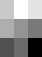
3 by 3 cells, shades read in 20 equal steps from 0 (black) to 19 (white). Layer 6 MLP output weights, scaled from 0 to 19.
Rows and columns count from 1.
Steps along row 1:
up down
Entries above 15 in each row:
2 0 0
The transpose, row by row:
15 13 6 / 19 11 8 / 17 9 0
